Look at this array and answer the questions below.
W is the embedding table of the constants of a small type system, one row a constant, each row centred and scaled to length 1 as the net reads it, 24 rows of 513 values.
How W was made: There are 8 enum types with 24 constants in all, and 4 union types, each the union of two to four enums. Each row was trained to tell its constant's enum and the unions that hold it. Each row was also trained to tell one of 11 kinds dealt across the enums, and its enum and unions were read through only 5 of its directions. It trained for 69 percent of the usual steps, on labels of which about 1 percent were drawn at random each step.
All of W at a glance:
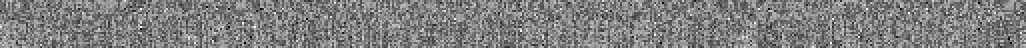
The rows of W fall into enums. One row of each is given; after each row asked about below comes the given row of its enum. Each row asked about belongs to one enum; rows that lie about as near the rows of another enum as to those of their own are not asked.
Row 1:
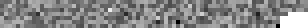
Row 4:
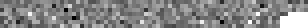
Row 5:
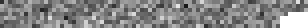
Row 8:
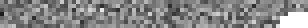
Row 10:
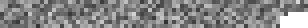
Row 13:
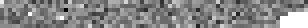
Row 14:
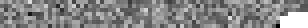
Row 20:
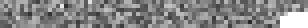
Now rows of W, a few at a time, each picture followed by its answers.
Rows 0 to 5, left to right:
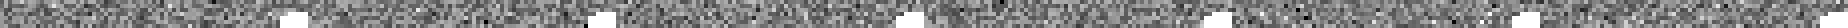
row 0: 5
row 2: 1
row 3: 1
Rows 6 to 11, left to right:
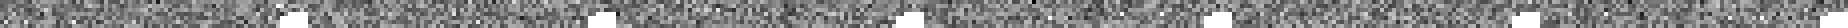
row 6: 4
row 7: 14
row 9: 8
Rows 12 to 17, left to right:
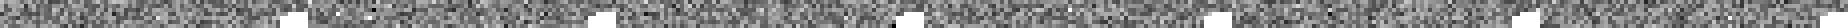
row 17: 5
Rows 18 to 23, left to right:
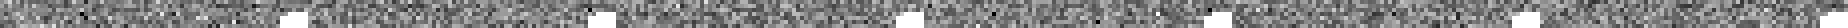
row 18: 20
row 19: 5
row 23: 10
